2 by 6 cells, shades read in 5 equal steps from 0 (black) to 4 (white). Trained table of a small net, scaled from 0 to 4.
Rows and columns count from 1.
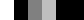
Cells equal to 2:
2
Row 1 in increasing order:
0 0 0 2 3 4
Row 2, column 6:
0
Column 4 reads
3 3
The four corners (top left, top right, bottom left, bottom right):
4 0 4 0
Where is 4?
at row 1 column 1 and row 2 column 1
